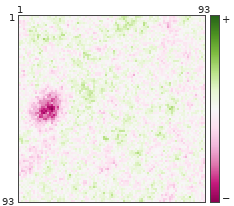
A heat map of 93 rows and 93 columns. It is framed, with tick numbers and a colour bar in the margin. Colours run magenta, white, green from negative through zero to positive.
There are no lone odd cells. A single dip lies in the middle left. No regular stripes run through it. The ninth with the lowest average is the middle left. The values are skewed, with a long tail toward low values. No overall slope runs across the table.
